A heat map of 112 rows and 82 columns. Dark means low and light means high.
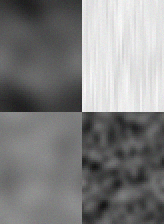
The table splits into 2 rows of 2 panels. Panel 1,1: low, smooth. Panel 1,2: very high, streaked downward, faint in contrast. Panel 2,1: middling, smooth, faint in contrast. Panel 2,2: low, blotchy.
